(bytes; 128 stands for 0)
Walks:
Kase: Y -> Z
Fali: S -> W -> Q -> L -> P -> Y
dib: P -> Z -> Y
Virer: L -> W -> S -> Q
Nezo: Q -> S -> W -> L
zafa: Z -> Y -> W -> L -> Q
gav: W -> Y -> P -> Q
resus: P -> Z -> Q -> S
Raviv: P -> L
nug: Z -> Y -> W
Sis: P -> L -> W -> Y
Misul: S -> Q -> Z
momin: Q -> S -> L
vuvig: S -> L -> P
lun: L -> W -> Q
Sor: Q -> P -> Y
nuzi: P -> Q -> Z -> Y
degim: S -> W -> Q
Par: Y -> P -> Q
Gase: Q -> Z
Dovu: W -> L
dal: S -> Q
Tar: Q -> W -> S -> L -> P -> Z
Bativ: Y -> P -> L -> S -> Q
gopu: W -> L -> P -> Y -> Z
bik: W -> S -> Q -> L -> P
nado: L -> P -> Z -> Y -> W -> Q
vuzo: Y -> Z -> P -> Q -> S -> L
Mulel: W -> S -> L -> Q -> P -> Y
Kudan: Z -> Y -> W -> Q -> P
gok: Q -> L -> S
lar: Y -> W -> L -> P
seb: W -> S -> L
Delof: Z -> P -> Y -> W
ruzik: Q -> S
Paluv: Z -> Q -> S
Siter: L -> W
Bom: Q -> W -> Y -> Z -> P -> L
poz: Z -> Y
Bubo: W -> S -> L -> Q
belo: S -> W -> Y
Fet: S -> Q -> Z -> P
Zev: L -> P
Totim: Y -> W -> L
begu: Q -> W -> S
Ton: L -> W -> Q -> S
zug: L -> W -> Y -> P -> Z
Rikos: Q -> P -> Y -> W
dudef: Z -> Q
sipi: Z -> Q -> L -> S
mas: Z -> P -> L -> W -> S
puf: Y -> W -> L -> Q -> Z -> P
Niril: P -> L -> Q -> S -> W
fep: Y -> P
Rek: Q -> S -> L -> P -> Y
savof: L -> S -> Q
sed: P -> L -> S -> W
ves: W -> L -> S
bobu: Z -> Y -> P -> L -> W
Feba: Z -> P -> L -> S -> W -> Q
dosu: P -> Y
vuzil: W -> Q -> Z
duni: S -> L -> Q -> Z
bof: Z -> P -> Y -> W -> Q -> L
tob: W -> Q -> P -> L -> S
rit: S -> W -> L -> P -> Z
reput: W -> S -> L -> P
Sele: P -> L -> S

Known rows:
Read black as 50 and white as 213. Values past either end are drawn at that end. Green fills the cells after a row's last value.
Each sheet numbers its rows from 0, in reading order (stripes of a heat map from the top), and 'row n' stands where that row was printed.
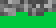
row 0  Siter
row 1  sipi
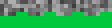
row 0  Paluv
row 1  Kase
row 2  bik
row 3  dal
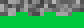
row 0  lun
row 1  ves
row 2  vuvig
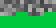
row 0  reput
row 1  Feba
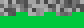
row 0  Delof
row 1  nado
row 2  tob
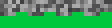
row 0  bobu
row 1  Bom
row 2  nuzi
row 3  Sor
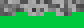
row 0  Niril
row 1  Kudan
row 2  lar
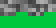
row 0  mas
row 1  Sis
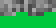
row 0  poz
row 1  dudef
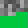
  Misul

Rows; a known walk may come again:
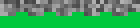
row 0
bik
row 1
Siter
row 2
dal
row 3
bobu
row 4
Niril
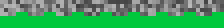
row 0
nado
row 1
ruzik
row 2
lar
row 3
Sis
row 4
gok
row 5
lun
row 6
Gase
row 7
Delof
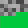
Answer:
nug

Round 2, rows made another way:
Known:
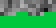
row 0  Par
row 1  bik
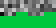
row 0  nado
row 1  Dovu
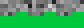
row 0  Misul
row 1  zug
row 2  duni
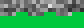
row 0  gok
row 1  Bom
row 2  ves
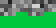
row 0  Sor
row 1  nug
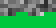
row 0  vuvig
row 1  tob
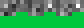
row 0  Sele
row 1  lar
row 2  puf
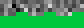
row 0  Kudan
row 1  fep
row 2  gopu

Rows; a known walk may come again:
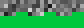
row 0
Sele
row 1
Mulel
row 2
poz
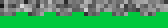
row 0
zug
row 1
Bativ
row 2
dib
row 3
dal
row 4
Dovu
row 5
Misul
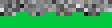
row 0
Bubo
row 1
duni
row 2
Bom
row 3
Virer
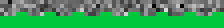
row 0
Sor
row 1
ves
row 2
zafa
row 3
Raviv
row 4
gopu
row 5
Kudan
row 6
bof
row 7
gok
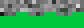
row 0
savof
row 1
rit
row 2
begu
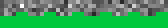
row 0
puf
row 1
ruzik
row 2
Rek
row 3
sed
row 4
Rikos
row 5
vuvig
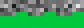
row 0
Paluv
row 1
nuzi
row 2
Totim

